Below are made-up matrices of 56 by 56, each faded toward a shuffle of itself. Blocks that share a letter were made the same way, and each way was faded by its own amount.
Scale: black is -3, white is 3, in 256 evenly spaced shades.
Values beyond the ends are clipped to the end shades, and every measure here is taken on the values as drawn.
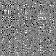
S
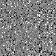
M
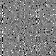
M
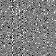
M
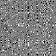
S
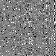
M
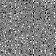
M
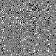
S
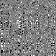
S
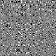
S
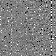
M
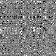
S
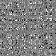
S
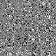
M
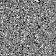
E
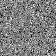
E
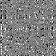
S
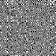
S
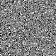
E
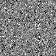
E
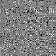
S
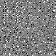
M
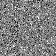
E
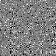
M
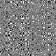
S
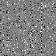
M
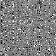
M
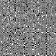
S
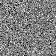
E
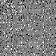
M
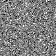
E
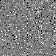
M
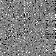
M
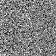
E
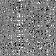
S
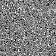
E
